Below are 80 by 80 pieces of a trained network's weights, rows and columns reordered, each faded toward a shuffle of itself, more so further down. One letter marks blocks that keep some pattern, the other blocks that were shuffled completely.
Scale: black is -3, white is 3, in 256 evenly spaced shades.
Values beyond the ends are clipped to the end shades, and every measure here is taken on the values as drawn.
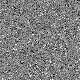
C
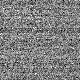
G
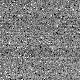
G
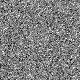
C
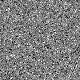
G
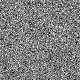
C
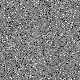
C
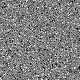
C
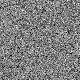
C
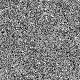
C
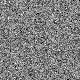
C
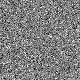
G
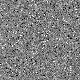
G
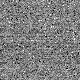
G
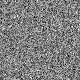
C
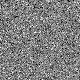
C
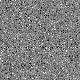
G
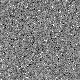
C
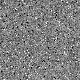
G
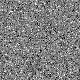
C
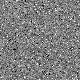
C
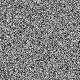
C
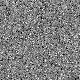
C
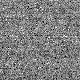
G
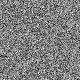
C
